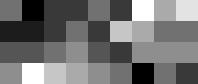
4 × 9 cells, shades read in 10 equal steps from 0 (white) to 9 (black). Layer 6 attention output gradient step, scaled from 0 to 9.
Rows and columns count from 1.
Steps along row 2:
same down down up down up up same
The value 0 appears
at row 1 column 7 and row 4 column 2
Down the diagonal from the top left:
5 8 5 3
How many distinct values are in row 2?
5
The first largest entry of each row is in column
2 1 6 7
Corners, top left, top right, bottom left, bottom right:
5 1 4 7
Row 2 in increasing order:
2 3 5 5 5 7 7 8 8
